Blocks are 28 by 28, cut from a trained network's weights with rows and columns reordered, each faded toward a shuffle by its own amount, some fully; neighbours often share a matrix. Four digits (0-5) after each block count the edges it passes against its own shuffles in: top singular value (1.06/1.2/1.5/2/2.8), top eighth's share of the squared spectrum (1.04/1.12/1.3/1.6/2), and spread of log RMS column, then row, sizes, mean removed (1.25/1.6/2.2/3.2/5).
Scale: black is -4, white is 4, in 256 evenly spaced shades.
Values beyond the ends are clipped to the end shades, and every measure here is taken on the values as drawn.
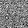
1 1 0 0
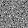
0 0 0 0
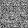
0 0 0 0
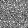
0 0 0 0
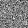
0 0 0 0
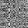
3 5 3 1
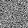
0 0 0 0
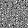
0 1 0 0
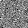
0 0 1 0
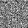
2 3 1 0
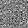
3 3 1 2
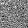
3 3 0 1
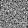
0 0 0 0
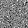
1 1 0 0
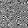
3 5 2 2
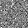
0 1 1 0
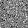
1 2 0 0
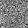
1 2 0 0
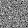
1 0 0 0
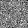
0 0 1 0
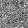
2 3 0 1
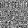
3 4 1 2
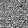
3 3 1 1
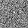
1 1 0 1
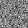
3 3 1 0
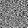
3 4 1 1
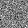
1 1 0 0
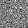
3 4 2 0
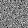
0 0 0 0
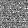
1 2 0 0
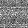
3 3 1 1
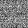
2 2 0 0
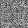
0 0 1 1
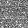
1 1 0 0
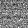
2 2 0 0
